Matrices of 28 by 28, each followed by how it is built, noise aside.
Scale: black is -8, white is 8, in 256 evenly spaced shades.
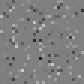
sparse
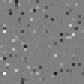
sparse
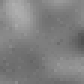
smooth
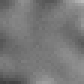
smooth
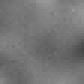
smooth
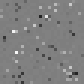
sparse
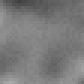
smooth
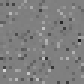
sparse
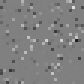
sparse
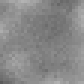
smooth
